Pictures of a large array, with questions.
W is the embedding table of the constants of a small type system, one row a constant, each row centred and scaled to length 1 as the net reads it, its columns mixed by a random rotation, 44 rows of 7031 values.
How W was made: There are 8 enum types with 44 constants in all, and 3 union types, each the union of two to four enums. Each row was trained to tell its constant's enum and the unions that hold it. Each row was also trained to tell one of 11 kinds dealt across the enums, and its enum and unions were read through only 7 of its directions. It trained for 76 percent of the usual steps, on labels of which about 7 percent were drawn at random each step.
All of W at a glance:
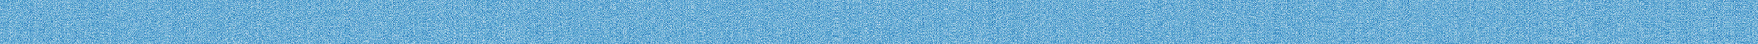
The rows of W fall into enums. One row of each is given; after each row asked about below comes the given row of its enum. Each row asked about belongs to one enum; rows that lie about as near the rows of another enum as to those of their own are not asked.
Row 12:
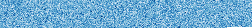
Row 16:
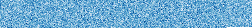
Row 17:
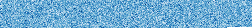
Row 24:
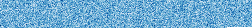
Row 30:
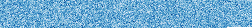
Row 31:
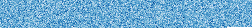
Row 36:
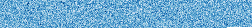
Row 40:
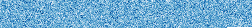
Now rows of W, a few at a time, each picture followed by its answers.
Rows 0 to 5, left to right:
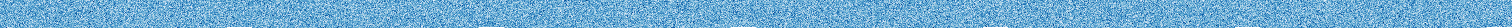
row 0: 17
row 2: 24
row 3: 31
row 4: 30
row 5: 12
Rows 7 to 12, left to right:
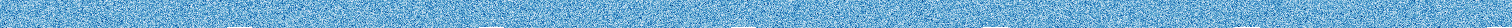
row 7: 17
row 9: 40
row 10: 36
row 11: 31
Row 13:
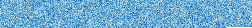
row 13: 16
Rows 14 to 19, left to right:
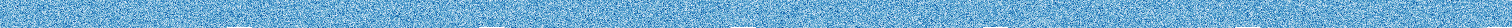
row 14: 24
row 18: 17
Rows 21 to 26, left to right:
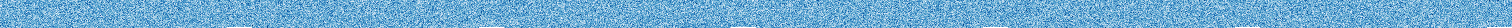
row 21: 24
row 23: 12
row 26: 24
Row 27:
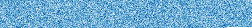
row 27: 12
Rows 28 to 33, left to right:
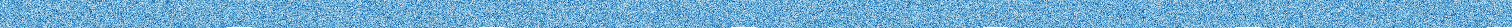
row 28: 12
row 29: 40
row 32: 40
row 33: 30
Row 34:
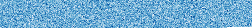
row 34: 31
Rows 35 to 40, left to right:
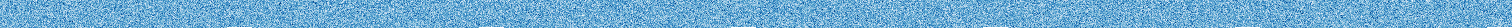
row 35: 36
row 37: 31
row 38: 17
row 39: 24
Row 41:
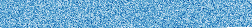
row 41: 31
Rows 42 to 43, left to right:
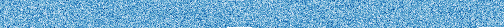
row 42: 30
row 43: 16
